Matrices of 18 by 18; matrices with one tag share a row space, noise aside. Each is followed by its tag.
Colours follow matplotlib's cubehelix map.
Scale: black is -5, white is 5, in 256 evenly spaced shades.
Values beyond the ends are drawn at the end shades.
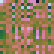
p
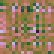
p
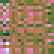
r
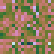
p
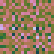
p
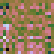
r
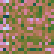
r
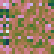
r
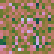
p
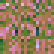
p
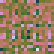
p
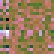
r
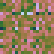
p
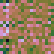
r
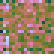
r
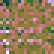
r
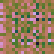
p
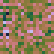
r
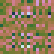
p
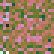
r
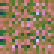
p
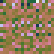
p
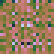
p
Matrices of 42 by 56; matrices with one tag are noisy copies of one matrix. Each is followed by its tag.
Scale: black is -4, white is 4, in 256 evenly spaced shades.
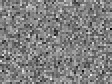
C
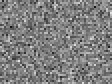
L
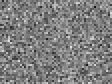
L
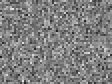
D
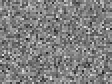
C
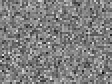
C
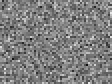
L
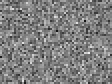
D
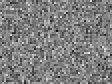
D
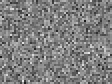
D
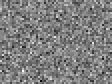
C
